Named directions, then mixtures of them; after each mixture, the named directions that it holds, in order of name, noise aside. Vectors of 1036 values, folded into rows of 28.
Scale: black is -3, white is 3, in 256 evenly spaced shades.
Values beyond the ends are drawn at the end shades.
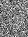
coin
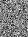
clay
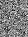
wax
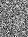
clay, coin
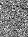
coin, wax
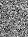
coin, wax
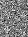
wax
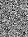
wax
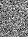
coin, wax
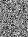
clay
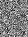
coin, wax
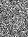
coin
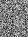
clay, coin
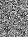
wax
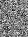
clay, wax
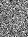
coin
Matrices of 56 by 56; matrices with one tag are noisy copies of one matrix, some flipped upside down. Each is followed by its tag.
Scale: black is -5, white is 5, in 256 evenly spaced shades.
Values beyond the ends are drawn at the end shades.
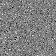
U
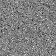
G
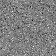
G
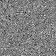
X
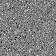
U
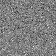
G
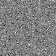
X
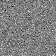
X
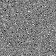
X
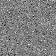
X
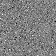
U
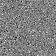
U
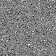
X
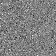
U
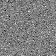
X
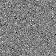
U
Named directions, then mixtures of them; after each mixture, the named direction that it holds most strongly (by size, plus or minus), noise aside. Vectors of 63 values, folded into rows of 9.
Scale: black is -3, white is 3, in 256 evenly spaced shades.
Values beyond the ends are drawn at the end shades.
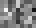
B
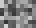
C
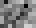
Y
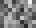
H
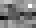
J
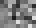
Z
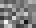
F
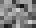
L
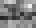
J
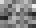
Z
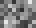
H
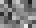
H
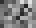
H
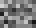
C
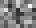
B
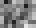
Y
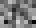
Z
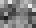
J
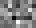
Z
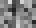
C
